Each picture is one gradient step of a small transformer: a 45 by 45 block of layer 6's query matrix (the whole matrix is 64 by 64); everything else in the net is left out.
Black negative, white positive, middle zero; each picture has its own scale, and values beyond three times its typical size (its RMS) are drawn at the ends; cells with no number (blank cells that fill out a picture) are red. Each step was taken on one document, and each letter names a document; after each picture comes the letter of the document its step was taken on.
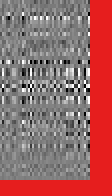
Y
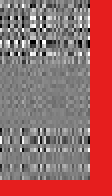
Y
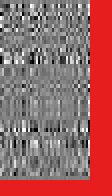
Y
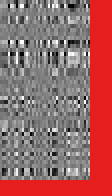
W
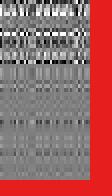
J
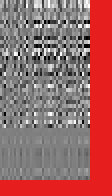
J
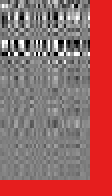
W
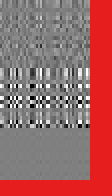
J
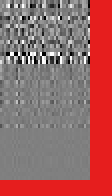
Y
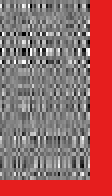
Y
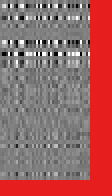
W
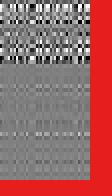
J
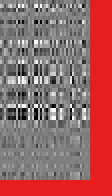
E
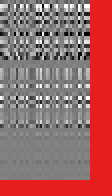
J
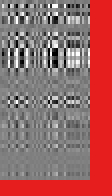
W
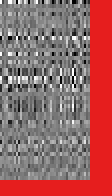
E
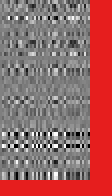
W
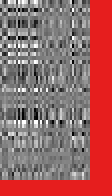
E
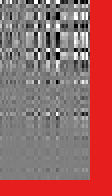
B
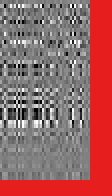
E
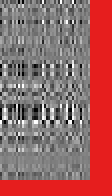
E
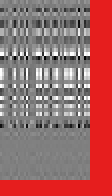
J
